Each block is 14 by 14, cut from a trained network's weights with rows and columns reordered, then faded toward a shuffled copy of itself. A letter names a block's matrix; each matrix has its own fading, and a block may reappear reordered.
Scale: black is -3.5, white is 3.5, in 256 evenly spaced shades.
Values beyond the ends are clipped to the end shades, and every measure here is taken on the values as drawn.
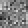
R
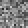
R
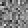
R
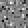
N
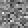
R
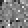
N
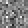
R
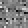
N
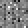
N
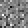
N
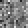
N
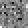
N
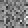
R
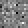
N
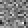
R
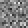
R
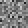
R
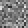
R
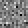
N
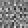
R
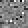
N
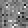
N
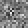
R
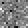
N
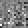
N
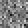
R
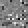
N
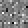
N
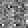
N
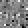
N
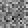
R
